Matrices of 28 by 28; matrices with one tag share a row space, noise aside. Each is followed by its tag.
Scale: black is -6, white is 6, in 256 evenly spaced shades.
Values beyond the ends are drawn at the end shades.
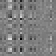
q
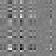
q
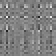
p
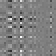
q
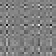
p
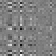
q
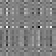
p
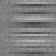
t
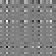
p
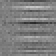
t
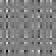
p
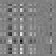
q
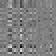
q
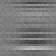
t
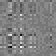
q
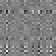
p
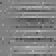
t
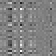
q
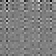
p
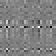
p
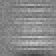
t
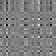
p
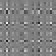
p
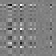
q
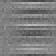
t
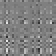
p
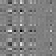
q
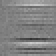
t
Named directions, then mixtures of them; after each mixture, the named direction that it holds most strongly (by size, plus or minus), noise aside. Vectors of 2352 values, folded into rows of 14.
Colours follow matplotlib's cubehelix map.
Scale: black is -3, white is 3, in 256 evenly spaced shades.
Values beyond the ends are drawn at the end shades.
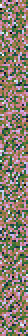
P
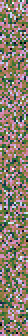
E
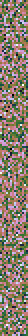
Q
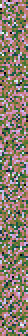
P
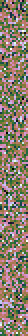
E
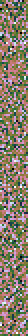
E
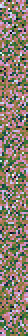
P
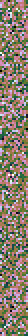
P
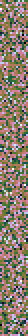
E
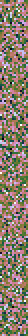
Q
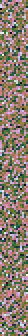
P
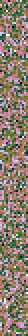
P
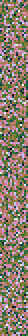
Q
